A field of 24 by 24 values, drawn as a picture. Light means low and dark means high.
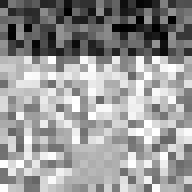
Seam: horizontal, 30% of the way down, the top part higher. Calmest part: bottom middle. Odd patch: calmer, in the bottom middle.
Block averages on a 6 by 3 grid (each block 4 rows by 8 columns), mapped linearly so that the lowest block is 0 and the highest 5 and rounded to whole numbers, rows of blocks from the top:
555 | 444 | 000 | 101 | 111 | 111
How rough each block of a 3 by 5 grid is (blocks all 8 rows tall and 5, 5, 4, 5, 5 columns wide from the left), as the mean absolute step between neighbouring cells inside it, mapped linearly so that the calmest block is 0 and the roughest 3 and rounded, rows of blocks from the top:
32233
12222
31023
